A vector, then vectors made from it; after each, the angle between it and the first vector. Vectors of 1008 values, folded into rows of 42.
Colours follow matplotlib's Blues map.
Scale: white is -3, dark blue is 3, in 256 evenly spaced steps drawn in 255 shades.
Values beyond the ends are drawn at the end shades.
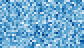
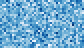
nearly parallel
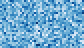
nearly opposite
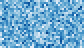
partly opposed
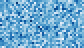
partly aligned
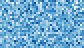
partly opposed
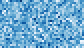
partly opposed
